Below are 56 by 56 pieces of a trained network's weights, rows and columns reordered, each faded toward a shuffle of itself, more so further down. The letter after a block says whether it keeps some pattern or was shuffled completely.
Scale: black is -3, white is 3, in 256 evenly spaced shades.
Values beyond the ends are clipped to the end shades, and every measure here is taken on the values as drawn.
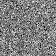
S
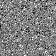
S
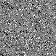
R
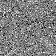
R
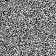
R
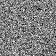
S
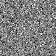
R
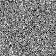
R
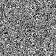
R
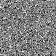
S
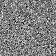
S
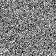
S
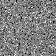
R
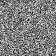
R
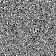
S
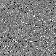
R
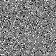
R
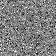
S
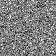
S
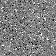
S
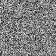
R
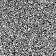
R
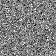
S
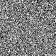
S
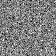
S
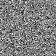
S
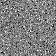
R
